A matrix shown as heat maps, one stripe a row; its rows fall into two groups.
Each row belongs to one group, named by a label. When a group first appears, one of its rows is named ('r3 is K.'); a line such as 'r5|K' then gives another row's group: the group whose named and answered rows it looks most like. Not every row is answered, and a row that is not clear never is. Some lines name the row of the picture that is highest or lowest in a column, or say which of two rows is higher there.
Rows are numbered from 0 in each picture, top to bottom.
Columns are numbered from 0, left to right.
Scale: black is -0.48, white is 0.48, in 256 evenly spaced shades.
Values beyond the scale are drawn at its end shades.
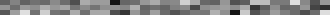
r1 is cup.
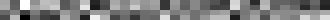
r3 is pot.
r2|pot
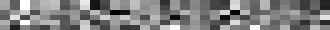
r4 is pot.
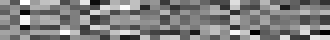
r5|pot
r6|cup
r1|cup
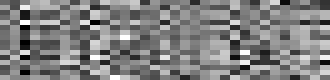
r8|pot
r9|pot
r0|cup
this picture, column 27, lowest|12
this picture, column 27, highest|0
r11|pot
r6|cup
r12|cup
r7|cup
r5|pot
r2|pot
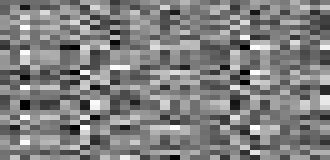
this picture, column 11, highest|13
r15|pot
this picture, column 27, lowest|4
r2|cup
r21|pot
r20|pot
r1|pot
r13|cup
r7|cup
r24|cup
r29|cup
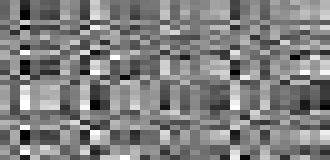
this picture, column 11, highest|11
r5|pot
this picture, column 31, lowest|16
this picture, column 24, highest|15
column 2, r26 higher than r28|No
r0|pot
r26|pot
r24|cup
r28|pot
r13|pot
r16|cup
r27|pot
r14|pot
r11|cup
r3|pot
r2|pot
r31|cup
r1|pot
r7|cup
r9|pot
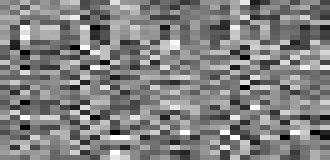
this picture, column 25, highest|21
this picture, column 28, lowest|27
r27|cup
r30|cup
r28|cup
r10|pot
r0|cup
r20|pot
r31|cup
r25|pot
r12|cup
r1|cup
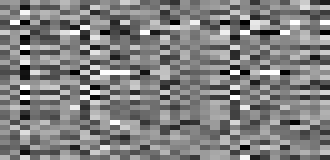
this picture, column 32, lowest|6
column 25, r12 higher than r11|Yes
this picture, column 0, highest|6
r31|cup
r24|cup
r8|pot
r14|cup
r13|pot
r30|pot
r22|pot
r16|cup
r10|pot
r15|pot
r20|pot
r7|pot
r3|cup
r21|cup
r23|pot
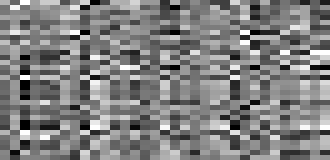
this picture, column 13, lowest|25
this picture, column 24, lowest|21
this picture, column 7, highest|6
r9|cup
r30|cup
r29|pot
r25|pot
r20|cup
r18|pot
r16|pot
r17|pot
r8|cup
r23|cup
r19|pot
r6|cup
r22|pot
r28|pot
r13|cup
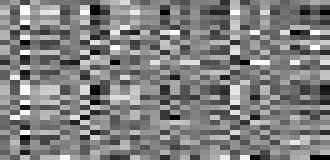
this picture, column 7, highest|23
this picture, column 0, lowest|12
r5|cup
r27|pot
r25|pot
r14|pot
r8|pot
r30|pot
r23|cup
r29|cup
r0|cup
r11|pot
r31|cup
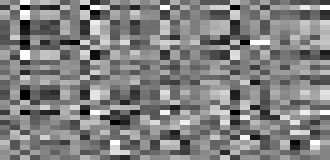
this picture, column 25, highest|8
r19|pot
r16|cup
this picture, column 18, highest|24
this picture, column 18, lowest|28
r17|pot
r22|pot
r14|pot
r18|pot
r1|pot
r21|cup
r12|pot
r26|cup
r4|pot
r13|cup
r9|pot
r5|pot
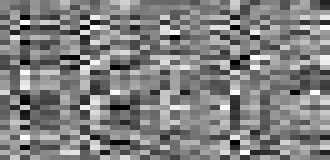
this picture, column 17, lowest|7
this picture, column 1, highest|7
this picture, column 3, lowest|21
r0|cup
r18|cup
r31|cup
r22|pot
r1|cup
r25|pot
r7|cup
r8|pot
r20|pot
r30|cup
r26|cup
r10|cup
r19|pot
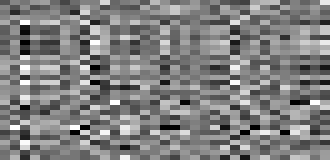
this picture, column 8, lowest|25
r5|pot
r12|cup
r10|pot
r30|pot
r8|pot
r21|pot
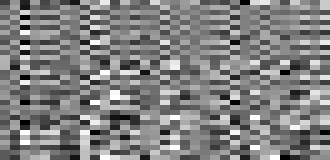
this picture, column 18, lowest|19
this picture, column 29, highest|25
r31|cup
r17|pot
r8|pot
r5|pot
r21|cup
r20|pot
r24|pot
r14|cup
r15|pot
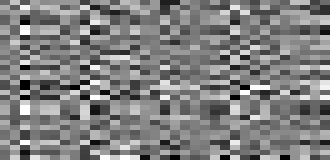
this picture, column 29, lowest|18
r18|cup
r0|cup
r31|cup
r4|pot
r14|cup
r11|cup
